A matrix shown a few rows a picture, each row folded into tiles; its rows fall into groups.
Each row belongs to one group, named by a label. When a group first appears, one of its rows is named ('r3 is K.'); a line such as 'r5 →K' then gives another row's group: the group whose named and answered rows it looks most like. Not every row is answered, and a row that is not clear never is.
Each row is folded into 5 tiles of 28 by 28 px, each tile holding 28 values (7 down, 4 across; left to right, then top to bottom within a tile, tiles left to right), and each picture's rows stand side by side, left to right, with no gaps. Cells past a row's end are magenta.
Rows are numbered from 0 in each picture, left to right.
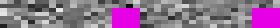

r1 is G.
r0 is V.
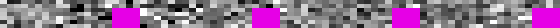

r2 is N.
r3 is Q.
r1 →V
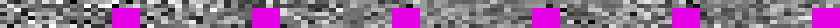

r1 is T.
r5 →Q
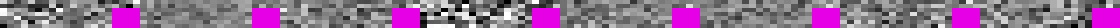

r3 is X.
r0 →V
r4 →Q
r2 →N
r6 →N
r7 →T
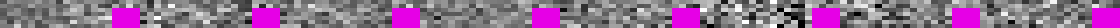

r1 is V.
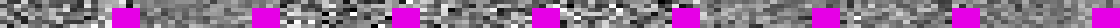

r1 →Q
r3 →N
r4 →V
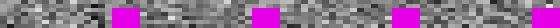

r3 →Q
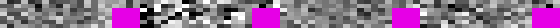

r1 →G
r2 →N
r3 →V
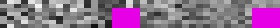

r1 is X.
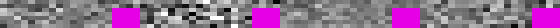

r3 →T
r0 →V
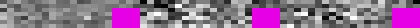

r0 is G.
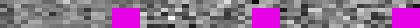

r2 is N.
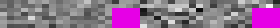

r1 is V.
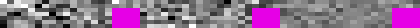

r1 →X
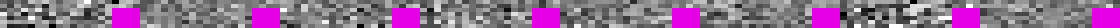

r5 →X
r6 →Q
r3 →G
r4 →Q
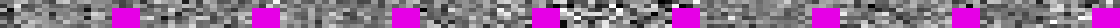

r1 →G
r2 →G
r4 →V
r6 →V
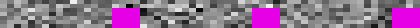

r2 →T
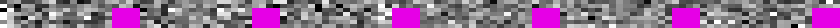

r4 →X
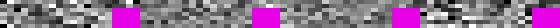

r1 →G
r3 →X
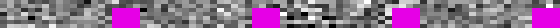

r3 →Q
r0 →X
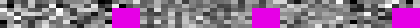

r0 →V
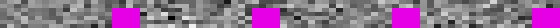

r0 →T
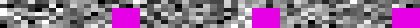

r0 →V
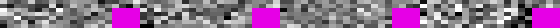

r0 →V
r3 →T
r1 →G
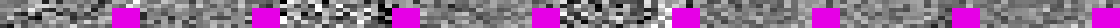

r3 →V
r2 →T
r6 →T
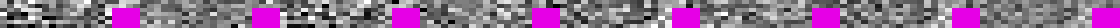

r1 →N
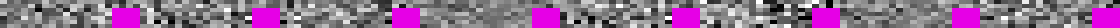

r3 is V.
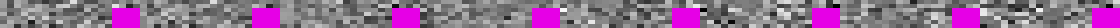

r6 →N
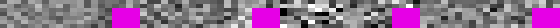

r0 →T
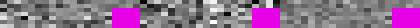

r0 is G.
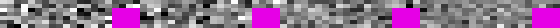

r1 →Q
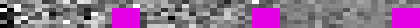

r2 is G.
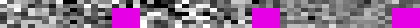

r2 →X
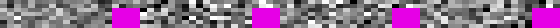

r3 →T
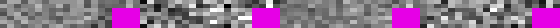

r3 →T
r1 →Q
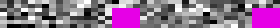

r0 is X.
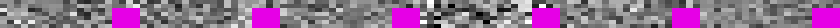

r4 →T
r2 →V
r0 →N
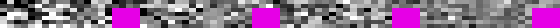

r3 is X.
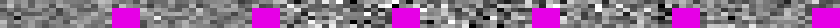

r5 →X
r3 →N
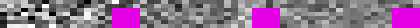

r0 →X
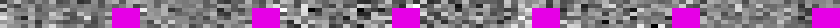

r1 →N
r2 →N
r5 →T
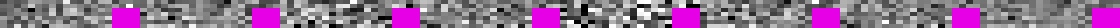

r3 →N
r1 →X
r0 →Q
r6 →N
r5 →X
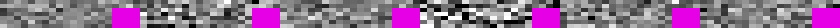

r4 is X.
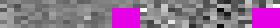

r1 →N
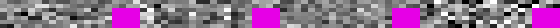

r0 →G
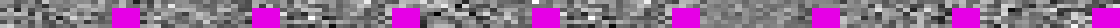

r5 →T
